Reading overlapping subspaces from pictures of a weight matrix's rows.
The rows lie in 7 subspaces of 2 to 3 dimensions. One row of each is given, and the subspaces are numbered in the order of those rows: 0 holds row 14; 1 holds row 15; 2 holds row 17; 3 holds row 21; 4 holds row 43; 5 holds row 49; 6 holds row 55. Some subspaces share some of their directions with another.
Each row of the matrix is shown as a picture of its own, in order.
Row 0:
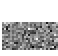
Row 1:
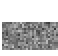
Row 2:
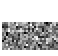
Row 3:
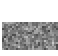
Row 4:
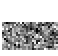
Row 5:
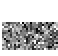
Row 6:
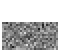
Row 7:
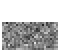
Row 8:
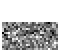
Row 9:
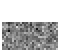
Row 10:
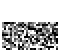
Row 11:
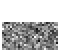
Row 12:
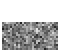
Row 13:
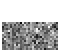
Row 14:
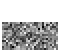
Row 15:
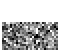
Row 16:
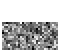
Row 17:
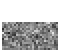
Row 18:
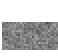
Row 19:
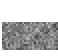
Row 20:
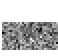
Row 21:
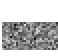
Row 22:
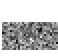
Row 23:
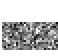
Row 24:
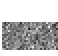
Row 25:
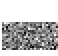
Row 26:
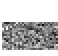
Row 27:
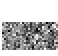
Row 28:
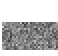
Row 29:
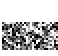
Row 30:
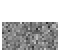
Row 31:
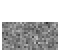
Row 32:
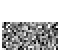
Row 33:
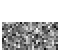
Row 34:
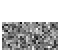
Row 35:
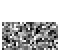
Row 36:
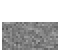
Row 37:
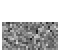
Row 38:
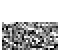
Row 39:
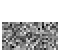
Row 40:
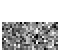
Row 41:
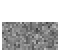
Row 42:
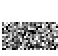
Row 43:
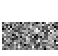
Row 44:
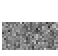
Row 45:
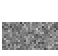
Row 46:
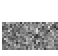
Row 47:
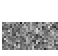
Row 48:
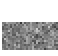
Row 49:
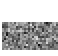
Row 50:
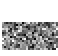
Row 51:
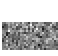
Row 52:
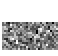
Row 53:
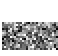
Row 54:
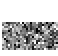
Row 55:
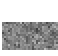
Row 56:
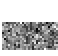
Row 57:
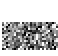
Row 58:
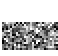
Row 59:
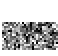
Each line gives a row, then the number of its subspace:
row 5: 2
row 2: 5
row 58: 6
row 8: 2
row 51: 5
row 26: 6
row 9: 5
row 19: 0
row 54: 2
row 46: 1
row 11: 4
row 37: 1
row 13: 2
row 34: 6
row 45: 2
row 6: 0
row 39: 0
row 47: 0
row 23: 3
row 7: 0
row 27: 4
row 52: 1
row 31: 5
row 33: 2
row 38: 4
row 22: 1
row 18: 5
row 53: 3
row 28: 2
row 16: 6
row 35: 3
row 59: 1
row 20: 1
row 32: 4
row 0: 4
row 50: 3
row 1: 5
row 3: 2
